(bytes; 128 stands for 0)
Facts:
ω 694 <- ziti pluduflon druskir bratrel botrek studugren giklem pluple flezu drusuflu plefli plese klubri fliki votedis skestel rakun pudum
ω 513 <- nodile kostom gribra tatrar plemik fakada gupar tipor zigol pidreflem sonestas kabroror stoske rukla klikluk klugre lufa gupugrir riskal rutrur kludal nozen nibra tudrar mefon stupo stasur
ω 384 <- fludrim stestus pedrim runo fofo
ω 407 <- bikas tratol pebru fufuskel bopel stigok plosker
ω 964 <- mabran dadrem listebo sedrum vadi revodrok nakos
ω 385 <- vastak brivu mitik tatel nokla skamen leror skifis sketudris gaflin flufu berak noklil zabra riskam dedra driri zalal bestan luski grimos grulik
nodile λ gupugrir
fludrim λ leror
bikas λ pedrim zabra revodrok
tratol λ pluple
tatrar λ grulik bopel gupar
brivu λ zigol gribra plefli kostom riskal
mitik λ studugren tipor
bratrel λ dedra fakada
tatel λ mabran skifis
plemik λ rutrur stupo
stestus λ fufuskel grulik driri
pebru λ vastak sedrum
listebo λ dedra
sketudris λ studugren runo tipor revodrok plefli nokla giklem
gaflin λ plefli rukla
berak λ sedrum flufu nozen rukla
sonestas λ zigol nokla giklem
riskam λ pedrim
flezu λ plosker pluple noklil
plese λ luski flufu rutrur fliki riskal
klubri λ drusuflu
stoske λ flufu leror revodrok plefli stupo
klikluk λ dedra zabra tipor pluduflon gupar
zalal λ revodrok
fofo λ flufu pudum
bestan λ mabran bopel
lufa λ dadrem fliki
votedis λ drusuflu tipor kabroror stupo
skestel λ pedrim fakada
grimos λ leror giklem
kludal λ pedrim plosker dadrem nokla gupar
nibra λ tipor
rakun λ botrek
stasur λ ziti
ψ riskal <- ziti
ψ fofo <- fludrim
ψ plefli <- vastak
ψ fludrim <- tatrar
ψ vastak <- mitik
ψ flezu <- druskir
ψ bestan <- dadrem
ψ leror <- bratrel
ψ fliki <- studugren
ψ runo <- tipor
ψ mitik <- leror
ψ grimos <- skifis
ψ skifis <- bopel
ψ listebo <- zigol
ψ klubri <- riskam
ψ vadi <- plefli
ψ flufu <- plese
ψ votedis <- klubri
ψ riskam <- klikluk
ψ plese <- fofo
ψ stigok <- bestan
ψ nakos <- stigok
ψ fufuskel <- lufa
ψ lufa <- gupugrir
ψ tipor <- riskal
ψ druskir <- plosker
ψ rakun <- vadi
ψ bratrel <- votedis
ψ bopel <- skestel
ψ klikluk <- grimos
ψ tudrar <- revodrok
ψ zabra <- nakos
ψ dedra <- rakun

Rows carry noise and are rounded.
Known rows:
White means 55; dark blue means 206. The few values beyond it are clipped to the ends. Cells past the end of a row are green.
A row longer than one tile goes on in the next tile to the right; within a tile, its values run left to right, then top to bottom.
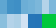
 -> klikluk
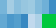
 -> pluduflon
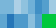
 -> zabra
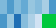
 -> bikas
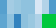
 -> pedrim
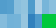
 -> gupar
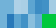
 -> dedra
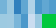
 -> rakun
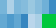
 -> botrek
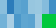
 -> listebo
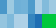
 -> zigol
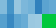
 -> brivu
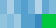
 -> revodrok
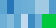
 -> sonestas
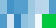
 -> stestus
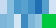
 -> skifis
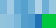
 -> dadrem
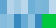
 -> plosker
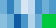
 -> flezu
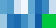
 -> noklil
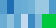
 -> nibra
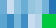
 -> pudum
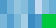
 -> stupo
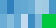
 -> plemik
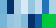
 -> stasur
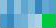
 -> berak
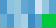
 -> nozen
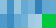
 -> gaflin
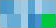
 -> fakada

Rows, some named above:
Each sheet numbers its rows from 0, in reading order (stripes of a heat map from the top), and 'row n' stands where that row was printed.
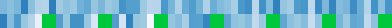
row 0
pebru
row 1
fufuskel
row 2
stestus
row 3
revodrok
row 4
klubri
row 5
klubri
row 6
skestel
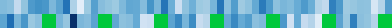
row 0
flufu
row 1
tratol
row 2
plese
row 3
pudum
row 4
skamen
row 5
fofo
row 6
pedrim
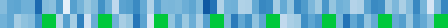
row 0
grimos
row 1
plefli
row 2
mabran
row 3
mitik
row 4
dedra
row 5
vadi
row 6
dedra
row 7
sedrum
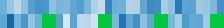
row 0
luski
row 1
fludrim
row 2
dedra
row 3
listebo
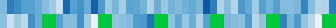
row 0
tatrar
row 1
tatel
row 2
dadrem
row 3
mitik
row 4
druskir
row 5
pebru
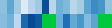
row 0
ziti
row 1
nokla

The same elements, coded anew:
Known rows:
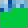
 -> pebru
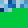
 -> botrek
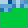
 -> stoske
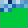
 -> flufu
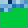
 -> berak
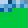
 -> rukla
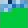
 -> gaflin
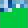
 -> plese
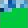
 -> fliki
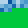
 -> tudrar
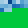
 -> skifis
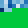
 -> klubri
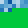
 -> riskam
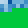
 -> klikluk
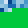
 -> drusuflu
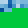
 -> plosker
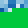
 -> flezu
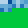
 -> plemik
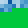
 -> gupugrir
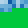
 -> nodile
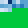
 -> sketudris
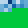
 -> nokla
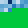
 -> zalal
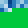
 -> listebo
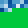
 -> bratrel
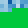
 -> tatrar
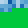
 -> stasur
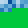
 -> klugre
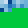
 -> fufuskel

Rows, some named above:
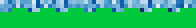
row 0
kludal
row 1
votedis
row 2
bopel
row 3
riskam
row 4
pedrim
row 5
stigok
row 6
pluple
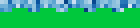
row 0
lufa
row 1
bikas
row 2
nokla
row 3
pebru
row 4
flezu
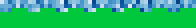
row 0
kludal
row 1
grimos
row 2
studugren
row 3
studugren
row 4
bratrel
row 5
pebru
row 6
fakada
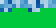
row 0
riskam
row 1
revodrok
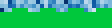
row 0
sedrum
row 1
leror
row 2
dedra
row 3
stestus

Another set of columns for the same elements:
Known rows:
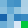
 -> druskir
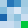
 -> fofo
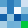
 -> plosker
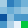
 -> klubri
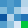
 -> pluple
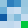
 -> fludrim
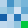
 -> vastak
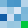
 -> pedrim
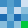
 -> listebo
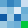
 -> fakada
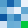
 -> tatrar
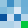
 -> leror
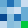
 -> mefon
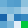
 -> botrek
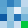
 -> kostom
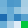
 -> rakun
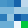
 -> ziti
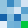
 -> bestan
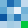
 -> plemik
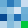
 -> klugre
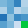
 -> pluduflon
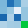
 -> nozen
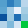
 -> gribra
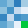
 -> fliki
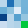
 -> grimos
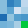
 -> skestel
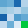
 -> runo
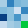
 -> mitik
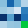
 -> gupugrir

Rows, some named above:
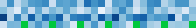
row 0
skifis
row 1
listebo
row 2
pluple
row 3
dadrem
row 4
flezu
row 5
bratrel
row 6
pedrim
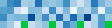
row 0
plese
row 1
mitik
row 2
bopel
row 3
riskam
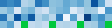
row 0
revodrok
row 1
fludrim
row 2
flufu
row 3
klikluk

